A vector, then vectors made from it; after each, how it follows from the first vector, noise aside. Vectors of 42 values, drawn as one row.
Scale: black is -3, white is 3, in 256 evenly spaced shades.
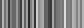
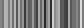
wrapped around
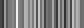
wrapped around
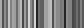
negated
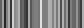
wrapped around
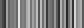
wrapped around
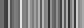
wrapped around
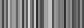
negated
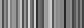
negated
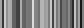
wrapped around
